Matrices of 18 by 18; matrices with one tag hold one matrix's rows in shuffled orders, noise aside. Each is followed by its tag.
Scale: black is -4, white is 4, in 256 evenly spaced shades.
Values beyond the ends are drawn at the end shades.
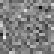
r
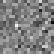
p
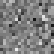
p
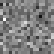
r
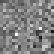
p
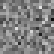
p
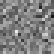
p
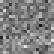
r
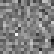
p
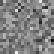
p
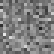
r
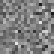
p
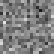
r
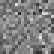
p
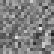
p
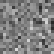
p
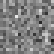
p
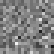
p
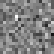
p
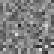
p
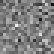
p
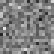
r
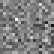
p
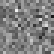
p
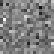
r
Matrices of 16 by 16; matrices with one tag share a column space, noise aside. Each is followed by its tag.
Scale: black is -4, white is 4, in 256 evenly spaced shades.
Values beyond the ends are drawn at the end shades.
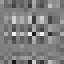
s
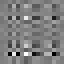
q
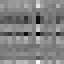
s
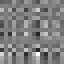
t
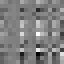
t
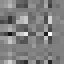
s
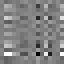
q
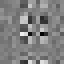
s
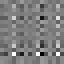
q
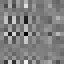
s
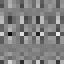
s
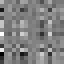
t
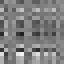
t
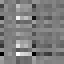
q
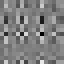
s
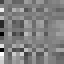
t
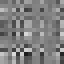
t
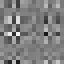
s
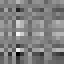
t
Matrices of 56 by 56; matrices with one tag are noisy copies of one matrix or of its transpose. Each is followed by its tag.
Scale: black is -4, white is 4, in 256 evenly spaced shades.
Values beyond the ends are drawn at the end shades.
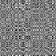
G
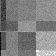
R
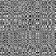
G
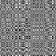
G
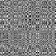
G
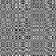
G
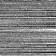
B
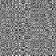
G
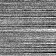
B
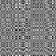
G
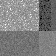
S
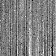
B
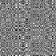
G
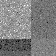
S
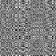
G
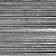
B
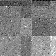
R
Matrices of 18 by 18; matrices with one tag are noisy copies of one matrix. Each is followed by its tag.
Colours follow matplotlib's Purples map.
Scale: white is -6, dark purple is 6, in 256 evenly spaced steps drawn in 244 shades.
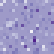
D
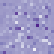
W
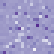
W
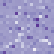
W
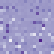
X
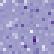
D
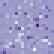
W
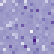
D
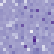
D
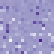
X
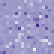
W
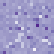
W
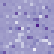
W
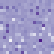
X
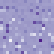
X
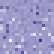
X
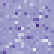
W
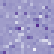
W
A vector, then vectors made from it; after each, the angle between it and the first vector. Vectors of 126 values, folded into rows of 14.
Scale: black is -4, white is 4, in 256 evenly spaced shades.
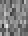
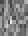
partly aligned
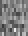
orthogonal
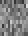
partly aligned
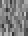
partly aligned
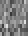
nearly parallel
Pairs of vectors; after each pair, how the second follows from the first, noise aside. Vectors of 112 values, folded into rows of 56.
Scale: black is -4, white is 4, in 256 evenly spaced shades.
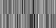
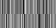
shuffled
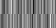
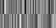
shuffled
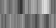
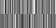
shuffled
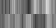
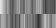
wrapped around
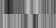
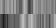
wrapped around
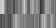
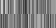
shuffled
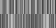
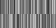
shuffled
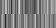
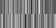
wrapped around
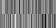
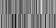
wrapped around
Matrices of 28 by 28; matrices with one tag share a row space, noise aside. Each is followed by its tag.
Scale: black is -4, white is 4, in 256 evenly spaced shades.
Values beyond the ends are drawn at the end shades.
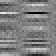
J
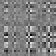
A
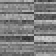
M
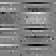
J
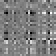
A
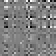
A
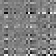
A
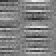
J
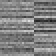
M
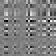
A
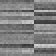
M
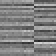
M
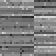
M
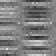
J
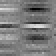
J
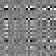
A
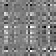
A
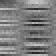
J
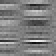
J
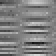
J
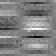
J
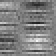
J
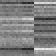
M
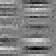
J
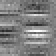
J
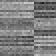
M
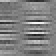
J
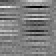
J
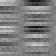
J
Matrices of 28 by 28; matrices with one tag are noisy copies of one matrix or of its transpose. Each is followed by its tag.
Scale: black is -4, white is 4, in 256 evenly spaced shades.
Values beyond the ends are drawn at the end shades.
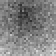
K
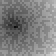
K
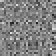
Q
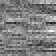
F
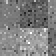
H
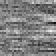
F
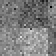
H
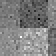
H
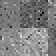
H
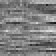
F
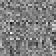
Q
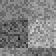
H
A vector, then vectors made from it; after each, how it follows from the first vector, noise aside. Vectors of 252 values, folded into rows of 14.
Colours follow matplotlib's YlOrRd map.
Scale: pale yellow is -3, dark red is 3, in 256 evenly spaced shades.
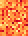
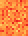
shrunk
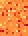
partly zeroed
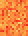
shrunk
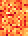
reversed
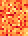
reversed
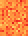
shrunk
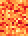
sign-scrambled
